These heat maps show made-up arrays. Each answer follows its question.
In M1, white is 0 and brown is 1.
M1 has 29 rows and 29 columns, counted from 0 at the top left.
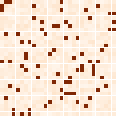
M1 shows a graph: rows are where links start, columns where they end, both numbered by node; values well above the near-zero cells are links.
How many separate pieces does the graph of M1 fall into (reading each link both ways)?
2
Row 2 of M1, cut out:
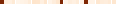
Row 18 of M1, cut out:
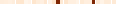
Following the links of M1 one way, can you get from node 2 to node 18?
no
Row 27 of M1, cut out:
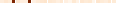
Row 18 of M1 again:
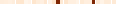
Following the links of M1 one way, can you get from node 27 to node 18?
yes
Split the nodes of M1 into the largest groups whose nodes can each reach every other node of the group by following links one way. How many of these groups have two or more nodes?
2
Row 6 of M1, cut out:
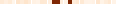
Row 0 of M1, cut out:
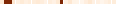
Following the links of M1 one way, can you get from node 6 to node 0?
no
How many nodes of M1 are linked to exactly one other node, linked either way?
0
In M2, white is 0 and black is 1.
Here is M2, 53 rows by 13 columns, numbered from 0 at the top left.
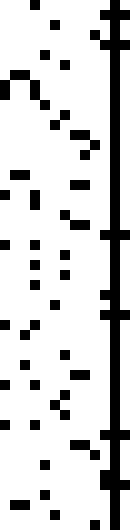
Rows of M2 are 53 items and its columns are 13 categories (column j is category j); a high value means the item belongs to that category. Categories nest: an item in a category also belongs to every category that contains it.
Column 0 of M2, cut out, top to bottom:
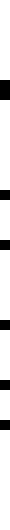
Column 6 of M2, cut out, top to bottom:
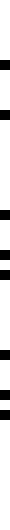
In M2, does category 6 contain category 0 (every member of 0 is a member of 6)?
no
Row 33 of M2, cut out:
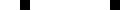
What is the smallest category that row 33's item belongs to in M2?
2
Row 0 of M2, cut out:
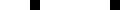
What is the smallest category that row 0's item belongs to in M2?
3
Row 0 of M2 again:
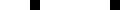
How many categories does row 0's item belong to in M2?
2
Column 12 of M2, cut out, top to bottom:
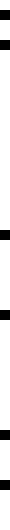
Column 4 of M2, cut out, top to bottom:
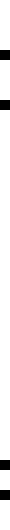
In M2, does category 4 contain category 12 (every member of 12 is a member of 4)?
no
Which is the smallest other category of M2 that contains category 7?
8
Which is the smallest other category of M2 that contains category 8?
11
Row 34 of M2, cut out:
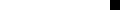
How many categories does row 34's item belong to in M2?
1
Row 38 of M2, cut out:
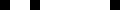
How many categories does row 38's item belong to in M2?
3
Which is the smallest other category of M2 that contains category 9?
11
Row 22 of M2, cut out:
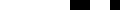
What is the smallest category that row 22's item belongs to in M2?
7
